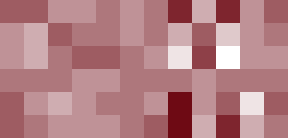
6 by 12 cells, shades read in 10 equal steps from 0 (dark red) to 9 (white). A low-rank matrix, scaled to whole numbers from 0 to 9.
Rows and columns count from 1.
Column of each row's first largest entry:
9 10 10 4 11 9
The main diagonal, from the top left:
3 6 4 5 4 4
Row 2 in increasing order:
3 3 4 4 4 4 5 5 5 6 6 7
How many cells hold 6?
7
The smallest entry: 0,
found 2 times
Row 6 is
3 4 5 5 5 4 3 0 6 1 6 4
